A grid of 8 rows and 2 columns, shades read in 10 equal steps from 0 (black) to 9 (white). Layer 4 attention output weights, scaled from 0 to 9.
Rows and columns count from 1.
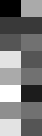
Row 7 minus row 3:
2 0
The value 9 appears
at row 6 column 1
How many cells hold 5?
1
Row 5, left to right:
6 4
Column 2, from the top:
6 2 4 3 4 1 4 3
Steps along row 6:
down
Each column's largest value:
9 6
